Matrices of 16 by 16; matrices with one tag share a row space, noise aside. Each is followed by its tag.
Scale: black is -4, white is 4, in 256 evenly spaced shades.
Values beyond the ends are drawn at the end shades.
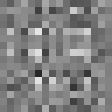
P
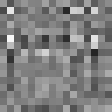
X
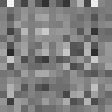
X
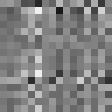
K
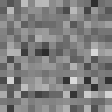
X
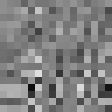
K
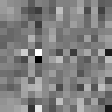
K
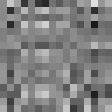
X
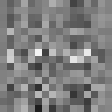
P
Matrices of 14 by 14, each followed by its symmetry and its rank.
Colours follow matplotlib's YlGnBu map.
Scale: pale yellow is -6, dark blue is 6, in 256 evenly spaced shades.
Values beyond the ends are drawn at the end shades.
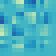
antisymmetric, rank two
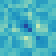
symmetric, rank three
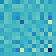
symmetric, rank three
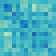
symmetric, rank three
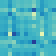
antisymmetric, rank two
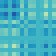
symmetric, rank one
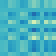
neither, rank one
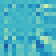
antisymmetric, rank two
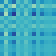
symmetric, rank one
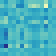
antisymmetric, rank two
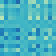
antisymmetric, rank two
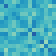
symmetric, rank three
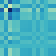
symmetric, rank one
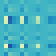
neither, rank one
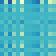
neither, rank one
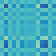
symmetric, rank one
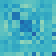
symmetric, rank three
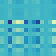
neither, rank one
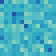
symmetric, rank three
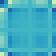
symmetric, rank one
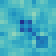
symmetric, rank three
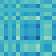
symmetric, rank one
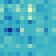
antisymmetric, rank two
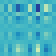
neither, rank one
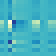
neither, rank one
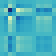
symmetric, rank one
